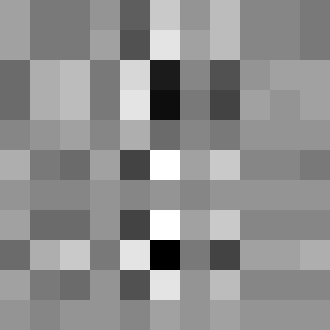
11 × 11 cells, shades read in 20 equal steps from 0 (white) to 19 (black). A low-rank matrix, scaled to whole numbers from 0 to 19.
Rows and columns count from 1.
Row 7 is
8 9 9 8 9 8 9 8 8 8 8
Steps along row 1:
up same down up down up down up same up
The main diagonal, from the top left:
7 10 5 10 6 0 9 4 7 9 8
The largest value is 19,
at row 9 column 6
